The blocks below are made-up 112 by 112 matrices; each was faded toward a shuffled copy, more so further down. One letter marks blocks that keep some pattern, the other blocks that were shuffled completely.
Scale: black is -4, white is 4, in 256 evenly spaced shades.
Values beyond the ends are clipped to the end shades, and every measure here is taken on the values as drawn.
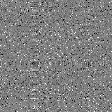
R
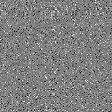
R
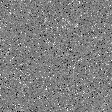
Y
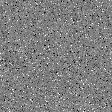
Y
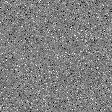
Y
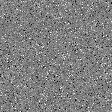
Y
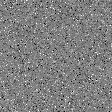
Y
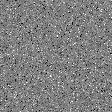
Y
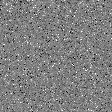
Y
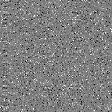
R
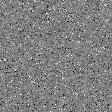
Y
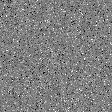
Y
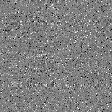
R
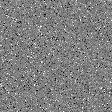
Y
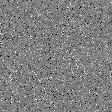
Y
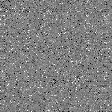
R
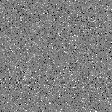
R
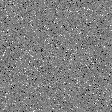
Y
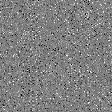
R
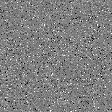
R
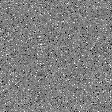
R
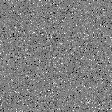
R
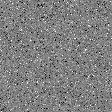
Y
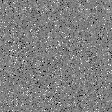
R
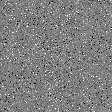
Y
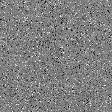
R
